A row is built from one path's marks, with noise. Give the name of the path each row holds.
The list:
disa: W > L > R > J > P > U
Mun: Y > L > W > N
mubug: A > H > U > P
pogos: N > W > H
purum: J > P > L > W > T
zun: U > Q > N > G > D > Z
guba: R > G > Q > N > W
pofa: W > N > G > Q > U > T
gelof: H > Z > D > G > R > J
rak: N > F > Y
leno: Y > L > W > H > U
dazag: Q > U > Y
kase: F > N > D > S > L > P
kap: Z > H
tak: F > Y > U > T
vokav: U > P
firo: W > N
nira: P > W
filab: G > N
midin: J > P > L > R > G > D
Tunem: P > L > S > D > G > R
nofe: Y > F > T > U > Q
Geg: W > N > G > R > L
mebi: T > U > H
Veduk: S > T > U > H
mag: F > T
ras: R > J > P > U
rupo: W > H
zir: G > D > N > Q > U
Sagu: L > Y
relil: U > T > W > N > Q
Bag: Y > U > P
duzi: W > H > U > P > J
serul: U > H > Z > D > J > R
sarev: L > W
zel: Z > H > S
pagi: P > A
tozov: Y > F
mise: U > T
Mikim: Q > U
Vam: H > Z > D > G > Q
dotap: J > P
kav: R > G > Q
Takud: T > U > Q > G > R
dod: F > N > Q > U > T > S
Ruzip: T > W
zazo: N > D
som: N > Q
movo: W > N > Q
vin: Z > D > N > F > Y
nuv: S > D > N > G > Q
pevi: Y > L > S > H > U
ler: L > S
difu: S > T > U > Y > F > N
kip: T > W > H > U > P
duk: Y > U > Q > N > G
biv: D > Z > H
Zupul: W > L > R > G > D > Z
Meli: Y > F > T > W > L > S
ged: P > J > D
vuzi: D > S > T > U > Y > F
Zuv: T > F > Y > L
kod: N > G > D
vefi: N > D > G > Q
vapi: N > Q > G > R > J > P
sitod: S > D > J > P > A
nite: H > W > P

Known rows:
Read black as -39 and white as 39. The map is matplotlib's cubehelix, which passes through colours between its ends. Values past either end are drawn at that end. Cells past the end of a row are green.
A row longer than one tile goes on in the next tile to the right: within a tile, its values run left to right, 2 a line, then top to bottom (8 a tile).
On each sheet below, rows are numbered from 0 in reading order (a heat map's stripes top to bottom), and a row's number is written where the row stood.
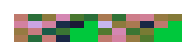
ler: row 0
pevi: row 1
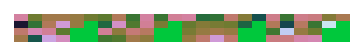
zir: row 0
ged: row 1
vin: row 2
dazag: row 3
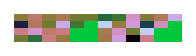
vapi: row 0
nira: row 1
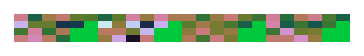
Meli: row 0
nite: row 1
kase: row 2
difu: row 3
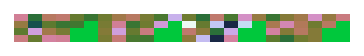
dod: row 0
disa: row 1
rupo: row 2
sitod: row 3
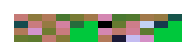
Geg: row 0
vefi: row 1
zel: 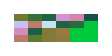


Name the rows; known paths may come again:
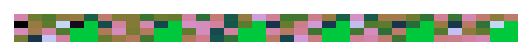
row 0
kod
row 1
Geg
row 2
sarev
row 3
nuv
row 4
Meli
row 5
dazag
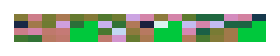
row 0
vapi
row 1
Bag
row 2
zel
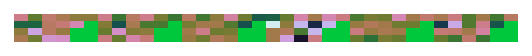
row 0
duk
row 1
dod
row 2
kase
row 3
nite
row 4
sitod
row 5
midin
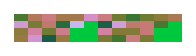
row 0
duzi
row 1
Zupul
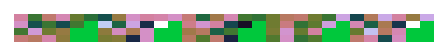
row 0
difu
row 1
mubug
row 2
ler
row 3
disa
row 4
vokav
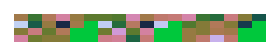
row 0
Veduk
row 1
kip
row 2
vin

